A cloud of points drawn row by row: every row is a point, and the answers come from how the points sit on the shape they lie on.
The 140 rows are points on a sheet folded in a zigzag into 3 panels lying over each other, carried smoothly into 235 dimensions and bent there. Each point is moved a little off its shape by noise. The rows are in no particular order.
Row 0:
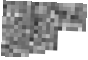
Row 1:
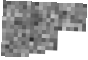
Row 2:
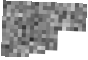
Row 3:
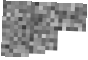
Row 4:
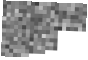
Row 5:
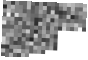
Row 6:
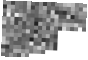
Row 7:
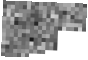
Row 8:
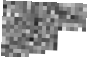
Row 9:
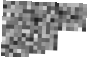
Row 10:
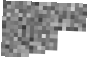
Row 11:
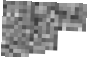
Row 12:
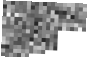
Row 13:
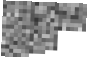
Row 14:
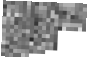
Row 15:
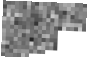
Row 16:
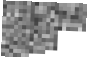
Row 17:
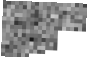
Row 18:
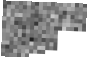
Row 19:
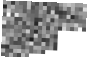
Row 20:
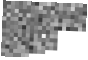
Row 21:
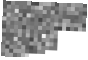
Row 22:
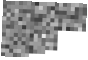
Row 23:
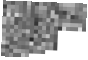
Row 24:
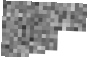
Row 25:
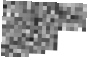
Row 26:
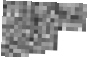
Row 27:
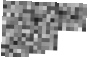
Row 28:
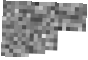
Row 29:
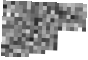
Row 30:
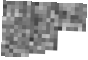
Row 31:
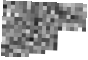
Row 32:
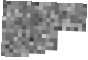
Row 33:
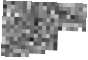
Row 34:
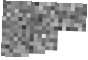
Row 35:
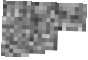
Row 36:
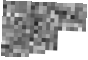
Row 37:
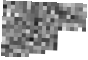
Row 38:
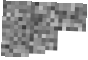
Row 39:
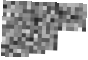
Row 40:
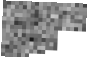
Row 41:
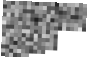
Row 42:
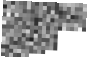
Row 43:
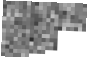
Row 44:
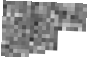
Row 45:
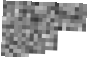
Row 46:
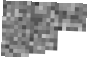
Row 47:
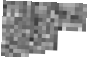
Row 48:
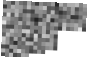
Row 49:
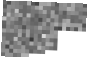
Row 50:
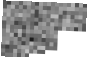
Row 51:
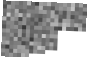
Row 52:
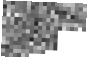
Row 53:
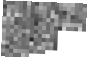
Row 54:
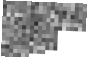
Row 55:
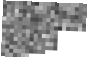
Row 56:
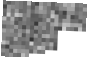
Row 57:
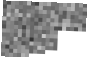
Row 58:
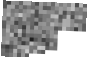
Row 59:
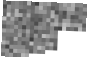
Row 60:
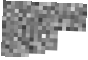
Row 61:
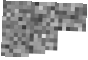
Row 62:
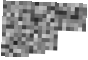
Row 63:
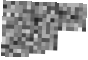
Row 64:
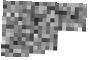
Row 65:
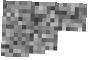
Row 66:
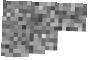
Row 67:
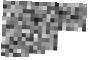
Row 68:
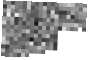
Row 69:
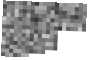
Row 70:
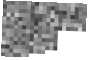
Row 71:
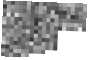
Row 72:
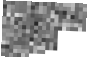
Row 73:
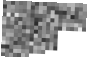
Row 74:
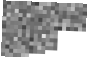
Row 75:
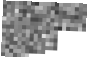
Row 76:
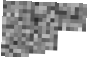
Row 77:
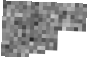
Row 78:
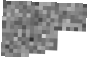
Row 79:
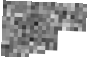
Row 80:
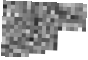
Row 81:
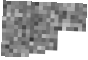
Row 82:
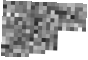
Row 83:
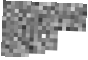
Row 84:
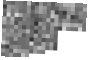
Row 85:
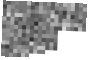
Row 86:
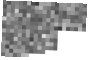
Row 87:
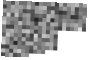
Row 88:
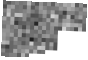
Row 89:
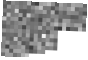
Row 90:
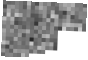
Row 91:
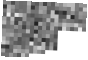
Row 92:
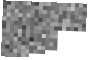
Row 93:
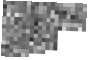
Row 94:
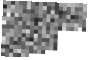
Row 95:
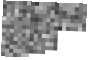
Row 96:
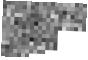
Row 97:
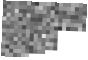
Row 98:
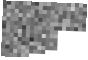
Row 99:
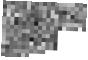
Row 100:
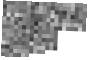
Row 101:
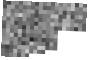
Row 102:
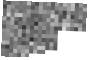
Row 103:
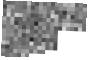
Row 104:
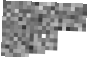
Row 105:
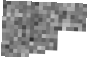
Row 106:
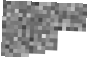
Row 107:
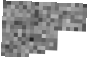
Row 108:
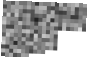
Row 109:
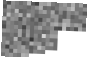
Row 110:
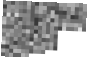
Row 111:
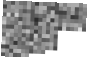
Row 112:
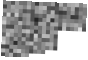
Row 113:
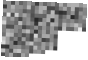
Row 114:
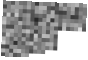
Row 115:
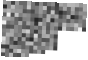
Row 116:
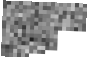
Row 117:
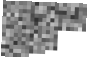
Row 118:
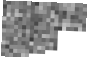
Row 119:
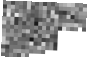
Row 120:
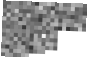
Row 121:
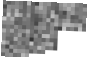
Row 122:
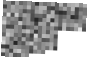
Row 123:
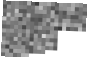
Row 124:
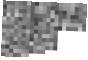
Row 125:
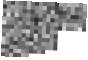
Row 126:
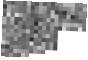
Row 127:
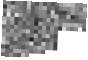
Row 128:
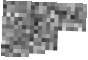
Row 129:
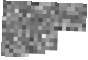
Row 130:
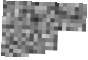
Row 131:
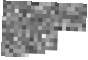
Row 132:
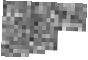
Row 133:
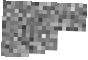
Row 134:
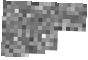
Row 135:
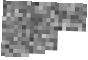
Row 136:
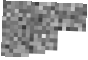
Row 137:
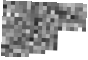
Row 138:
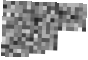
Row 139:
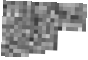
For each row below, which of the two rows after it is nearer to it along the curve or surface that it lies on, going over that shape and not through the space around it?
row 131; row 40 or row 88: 40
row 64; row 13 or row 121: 13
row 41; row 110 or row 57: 110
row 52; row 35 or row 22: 35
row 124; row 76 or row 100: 76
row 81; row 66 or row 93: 93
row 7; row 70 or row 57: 57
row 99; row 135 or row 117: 135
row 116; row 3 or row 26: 3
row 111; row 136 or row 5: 5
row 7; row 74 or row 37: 37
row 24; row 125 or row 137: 137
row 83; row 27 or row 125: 27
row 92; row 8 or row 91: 91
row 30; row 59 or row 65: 59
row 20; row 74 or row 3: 3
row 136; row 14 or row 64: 64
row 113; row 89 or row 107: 89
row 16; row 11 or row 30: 11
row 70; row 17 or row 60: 60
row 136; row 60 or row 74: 60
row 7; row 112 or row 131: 131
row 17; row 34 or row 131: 131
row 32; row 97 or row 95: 95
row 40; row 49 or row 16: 49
